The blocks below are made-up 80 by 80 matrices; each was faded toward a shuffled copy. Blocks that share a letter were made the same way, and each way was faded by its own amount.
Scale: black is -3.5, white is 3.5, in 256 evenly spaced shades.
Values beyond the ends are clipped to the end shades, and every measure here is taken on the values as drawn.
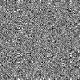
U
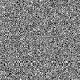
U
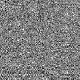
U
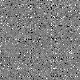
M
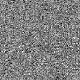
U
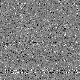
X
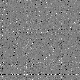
M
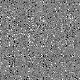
M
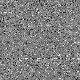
X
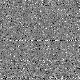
X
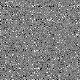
M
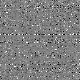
M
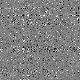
M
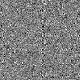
U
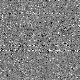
X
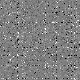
M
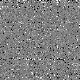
M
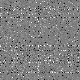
M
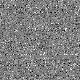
X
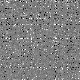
M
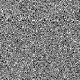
U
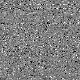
X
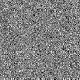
U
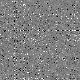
M
